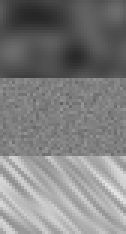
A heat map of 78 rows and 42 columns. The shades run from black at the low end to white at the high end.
It is made of 3 by 1 panels. Panel 1,1: low, smooth. Panel 2,1: middling, fine-grained, faint in contrast. Panel 3,1: high, slanting down to the right.
